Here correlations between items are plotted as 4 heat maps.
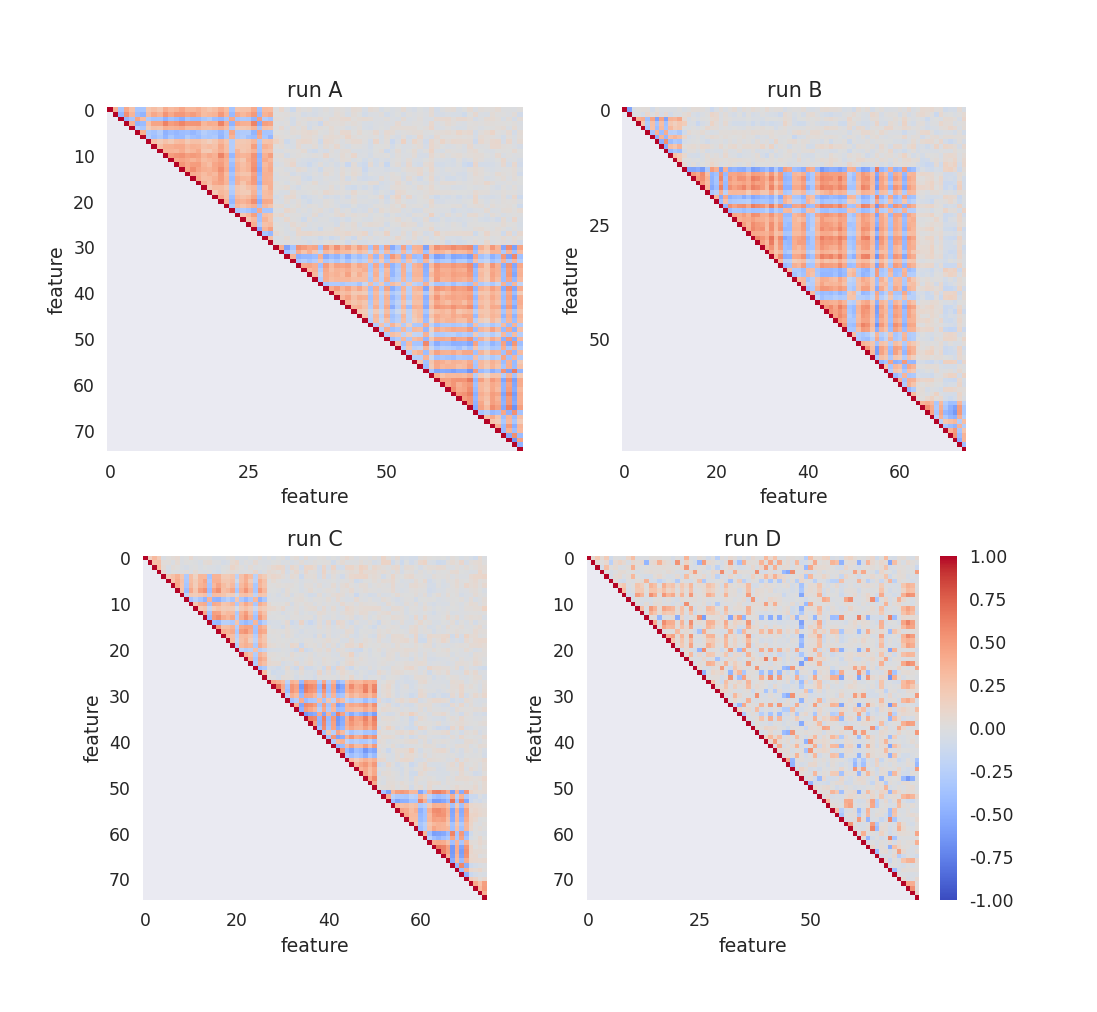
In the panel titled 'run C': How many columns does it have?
75
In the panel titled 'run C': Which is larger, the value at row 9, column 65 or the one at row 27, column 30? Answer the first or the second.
the second
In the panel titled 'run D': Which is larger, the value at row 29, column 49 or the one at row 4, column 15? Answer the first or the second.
the first
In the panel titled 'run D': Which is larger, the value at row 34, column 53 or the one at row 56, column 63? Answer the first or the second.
the second
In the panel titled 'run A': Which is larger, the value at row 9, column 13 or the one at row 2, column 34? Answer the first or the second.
the first
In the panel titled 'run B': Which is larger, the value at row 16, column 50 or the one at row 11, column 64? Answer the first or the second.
the second
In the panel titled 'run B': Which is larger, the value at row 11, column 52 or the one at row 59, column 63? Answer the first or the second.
the second
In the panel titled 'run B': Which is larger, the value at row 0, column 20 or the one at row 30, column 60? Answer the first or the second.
the second
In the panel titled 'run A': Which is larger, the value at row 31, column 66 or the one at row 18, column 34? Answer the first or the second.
the second
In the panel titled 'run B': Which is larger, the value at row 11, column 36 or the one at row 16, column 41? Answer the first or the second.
the first
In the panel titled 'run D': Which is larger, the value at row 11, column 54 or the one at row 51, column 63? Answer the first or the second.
the second
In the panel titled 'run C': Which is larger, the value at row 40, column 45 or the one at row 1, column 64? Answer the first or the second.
the second
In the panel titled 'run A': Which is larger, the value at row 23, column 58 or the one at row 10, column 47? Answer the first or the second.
the first
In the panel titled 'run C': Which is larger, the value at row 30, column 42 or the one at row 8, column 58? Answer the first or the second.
the second
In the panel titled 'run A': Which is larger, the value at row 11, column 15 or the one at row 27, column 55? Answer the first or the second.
the first
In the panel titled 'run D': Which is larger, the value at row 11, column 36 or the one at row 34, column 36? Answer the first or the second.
the first
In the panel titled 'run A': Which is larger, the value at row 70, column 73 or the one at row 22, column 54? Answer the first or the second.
the second
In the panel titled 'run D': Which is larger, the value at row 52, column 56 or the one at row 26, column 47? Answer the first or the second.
the second
